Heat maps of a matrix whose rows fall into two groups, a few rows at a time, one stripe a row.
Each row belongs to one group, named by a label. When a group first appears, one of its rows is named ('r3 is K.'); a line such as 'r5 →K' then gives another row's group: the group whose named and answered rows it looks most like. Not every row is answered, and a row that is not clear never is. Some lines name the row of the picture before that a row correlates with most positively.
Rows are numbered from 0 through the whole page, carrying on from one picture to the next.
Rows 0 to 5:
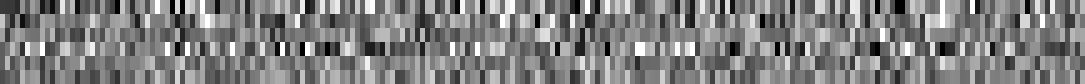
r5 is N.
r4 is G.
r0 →N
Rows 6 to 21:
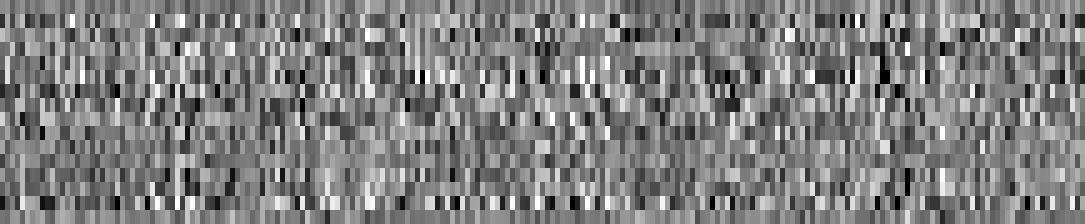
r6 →G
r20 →N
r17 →N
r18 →G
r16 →G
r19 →G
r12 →N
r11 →G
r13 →G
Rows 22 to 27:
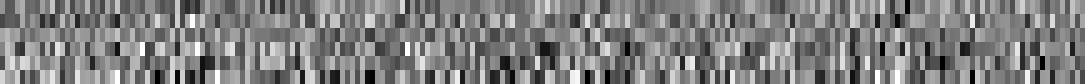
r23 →N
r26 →N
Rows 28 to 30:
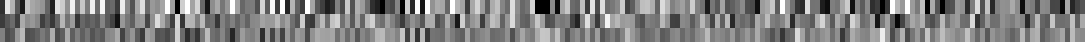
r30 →G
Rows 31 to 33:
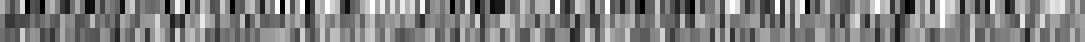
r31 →G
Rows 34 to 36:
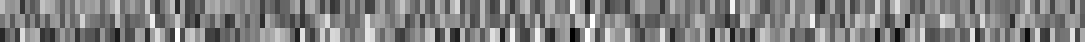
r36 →N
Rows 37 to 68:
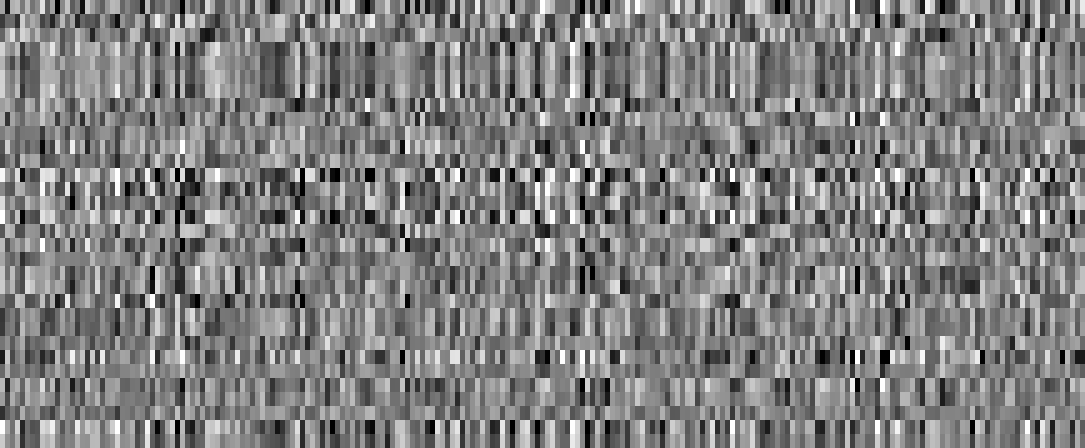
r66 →N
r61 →G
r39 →N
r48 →N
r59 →N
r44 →G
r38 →N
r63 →G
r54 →G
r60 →N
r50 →G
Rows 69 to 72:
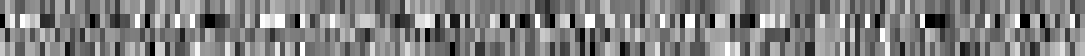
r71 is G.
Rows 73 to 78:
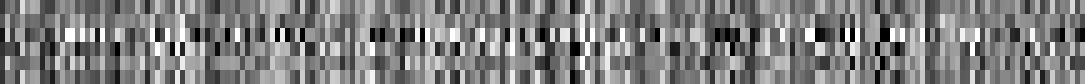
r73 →N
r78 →N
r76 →N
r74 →G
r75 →G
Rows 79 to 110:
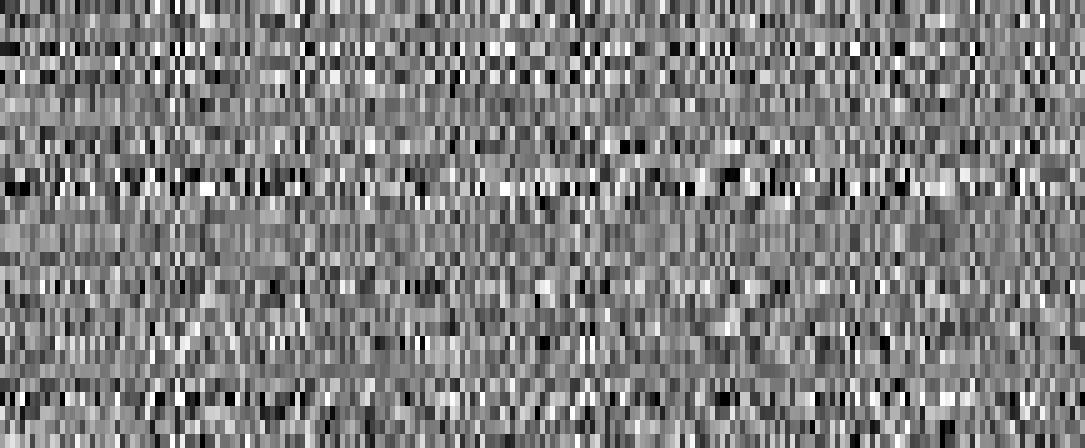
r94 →N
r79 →N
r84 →N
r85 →G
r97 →N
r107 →G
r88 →N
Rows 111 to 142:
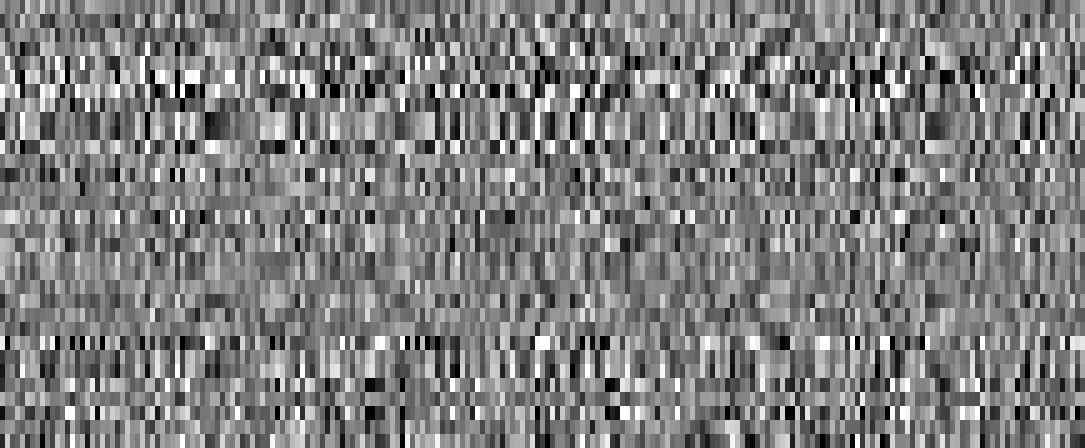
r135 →G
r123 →N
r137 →N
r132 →N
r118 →G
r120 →N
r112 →N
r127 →G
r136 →N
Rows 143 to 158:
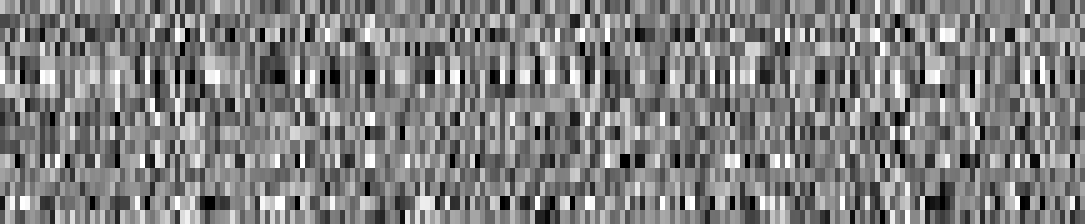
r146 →G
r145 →G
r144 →N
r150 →G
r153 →N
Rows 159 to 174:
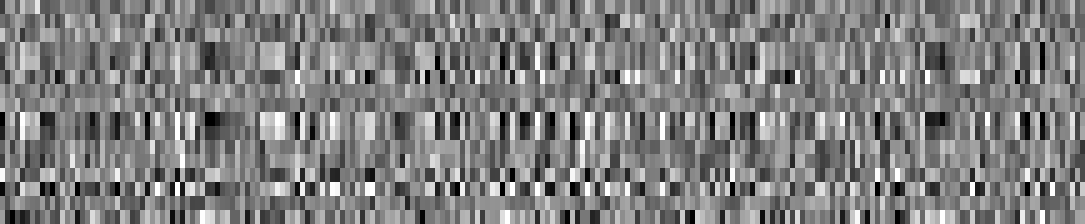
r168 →N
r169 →G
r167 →N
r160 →G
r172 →N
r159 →N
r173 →G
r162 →N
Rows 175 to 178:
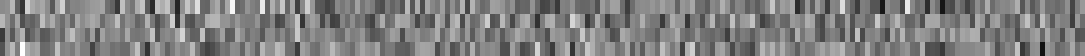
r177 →G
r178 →N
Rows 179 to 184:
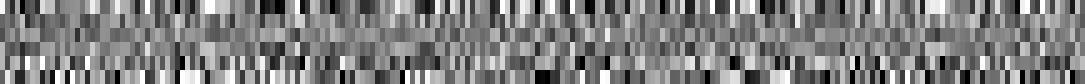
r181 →N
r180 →G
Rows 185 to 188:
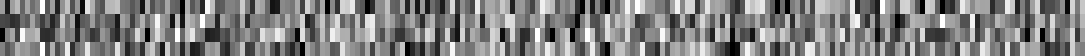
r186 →N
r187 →N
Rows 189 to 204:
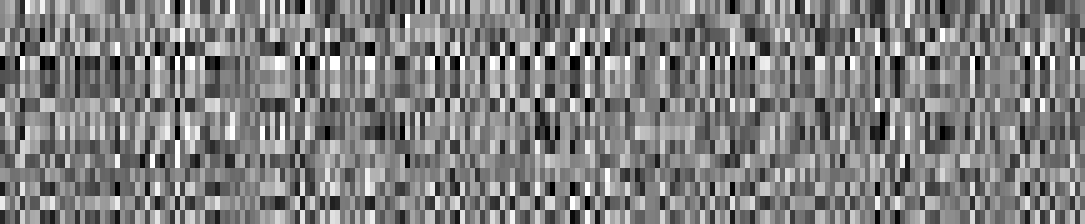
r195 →N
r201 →G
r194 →N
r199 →N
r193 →N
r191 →G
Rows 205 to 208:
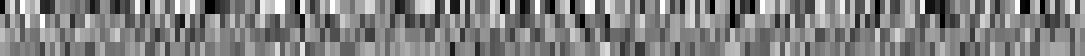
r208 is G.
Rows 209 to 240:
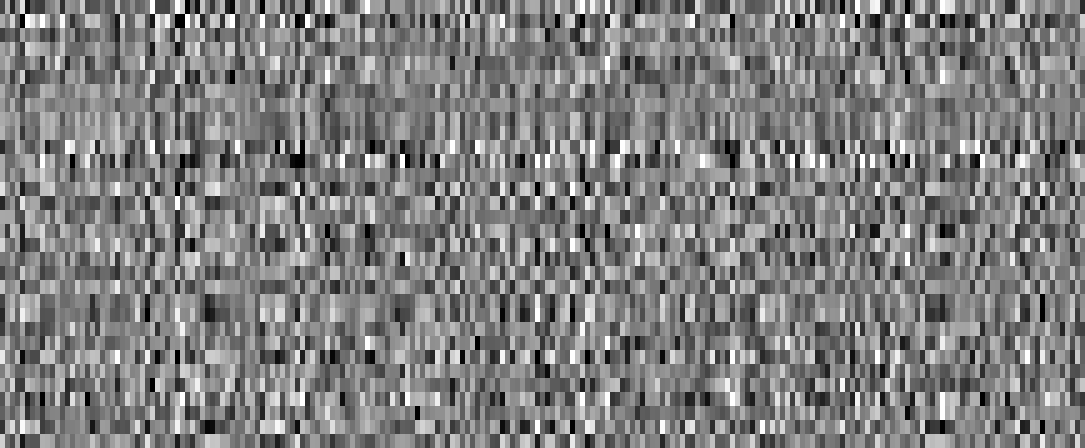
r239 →N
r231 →N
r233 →G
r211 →N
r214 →G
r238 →G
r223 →N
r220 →G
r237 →G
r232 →G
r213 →G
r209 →G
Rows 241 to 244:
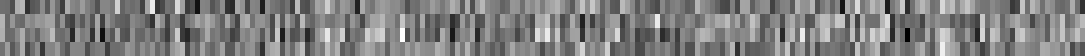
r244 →G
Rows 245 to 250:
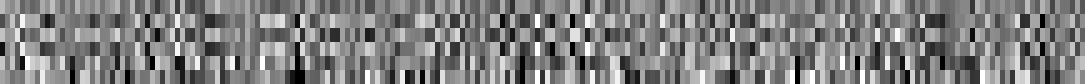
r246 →N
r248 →N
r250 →G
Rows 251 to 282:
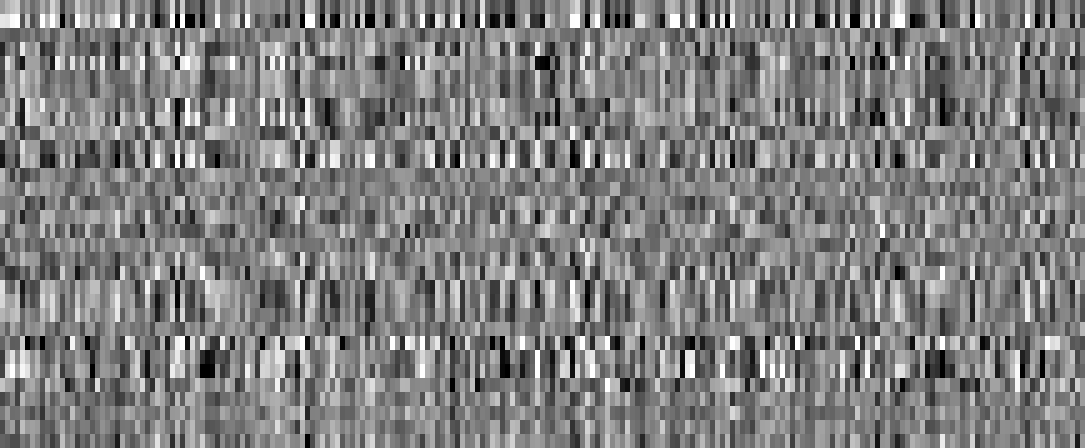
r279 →N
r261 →N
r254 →N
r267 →G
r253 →N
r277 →N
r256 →N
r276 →N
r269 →N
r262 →N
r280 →G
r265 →G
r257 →N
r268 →G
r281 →N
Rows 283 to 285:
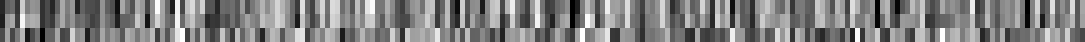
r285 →G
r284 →N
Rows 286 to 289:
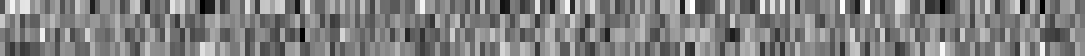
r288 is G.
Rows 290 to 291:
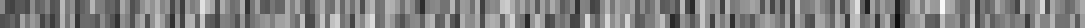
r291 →N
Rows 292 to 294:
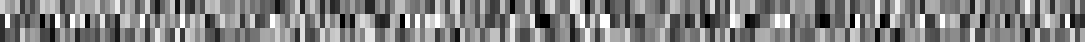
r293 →G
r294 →N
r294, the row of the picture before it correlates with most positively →291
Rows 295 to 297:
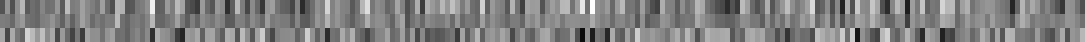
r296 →G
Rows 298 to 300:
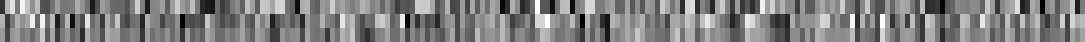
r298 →N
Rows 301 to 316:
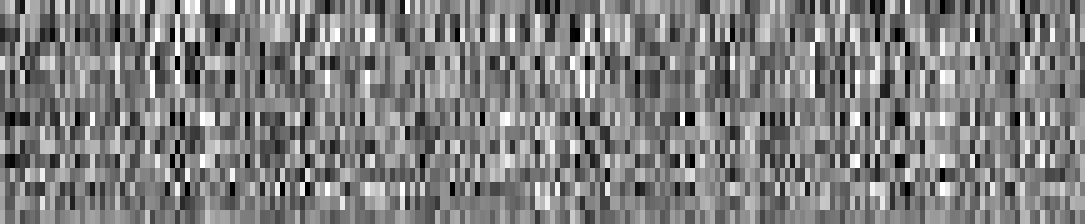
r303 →N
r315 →G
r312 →N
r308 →N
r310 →G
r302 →N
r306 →G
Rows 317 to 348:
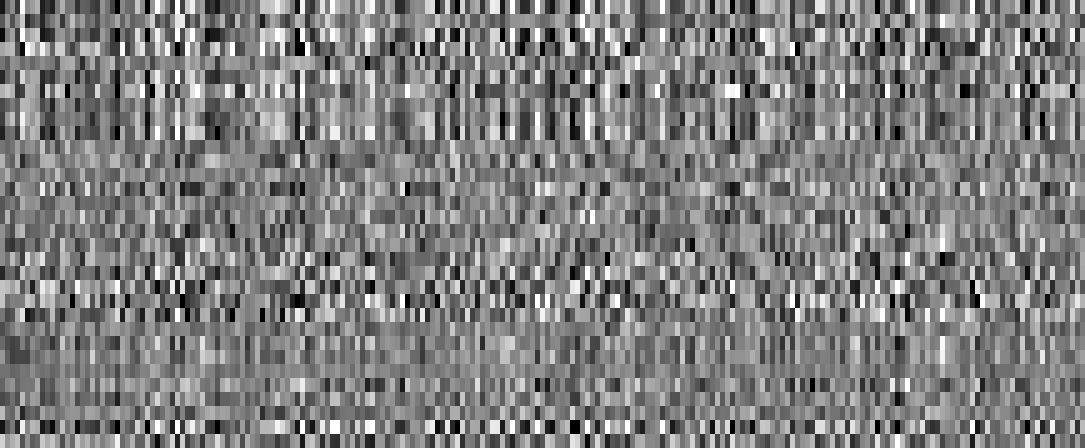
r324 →N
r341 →N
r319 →N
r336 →N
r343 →N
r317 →N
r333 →G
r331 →N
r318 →G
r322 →N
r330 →G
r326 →N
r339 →G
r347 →N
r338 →G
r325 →N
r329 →G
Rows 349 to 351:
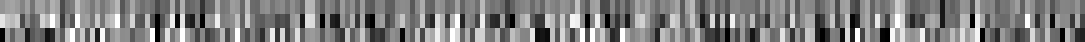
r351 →G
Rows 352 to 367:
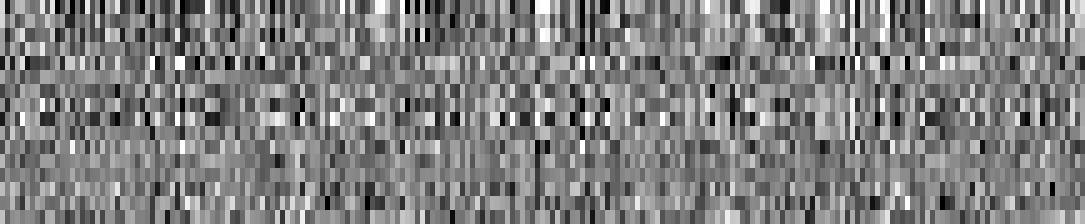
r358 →N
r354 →G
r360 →N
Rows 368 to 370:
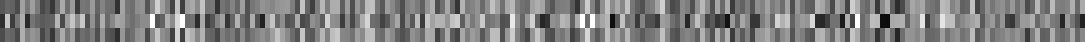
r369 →G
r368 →N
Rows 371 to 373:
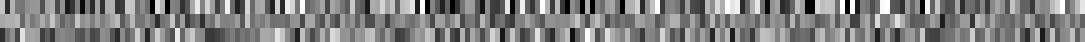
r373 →N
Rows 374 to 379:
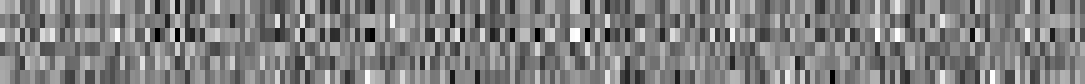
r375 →G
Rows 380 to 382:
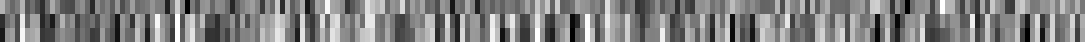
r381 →N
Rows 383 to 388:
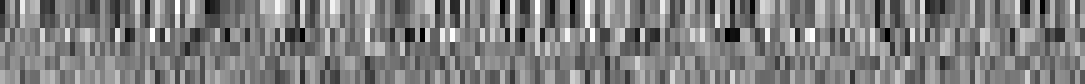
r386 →G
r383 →N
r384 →N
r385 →G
